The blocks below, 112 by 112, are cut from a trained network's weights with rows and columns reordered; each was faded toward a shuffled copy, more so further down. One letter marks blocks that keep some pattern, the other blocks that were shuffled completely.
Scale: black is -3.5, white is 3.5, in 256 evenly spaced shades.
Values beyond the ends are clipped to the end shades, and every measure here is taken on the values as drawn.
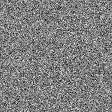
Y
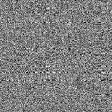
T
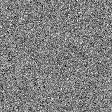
Y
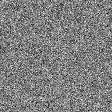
Y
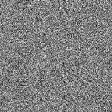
T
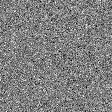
Y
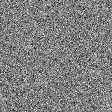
Y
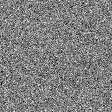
Y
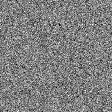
T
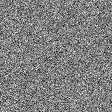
Y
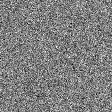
Y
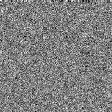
T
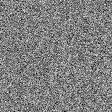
Y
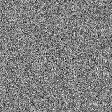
T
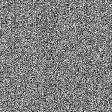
T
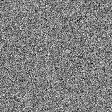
Y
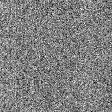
T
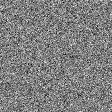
Y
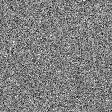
Y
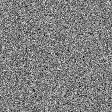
Y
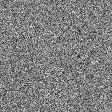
Y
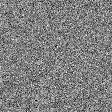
Y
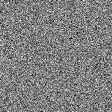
T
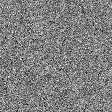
Y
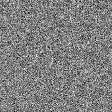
T
